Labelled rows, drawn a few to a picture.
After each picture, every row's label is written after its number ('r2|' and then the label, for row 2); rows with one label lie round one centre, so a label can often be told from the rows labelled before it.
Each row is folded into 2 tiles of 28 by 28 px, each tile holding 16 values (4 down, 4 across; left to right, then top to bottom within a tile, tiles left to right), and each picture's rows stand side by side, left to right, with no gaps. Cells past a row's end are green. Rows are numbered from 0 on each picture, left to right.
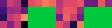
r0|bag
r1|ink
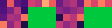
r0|bag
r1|bag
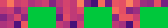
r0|ink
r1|ink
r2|ink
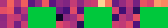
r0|ink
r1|bag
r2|bag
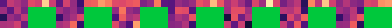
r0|bag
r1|bag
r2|ink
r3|bag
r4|bag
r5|bag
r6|bag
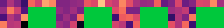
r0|bag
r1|bag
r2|ink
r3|bag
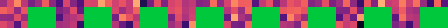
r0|ink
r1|bag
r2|ink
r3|ink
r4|ink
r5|ink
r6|bag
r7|ink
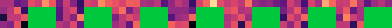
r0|bag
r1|bag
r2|ink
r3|bag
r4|ink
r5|bag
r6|ink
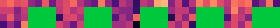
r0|ink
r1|ink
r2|bag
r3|bag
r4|ink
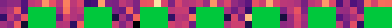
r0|bag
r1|ink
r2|bag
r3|bag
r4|bag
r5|bag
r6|bag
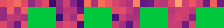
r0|ink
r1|bag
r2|ink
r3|ink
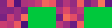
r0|bag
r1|ink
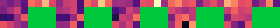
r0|bag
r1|bag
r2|bag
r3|ink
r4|ink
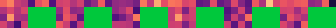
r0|ink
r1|ink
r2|bag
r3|ink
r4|bag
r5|ink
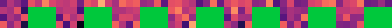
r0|bag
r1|bag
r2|ink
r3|ink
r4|ink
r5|bag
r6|ink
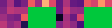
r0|bag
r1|bag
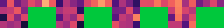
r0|bag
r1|bag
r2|bag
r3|ink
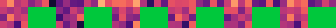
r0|ink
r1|bag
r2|ink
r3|ink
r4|ink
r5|ink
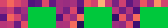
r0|ink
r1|bag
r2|bag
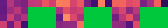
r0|bag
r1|ink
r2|ink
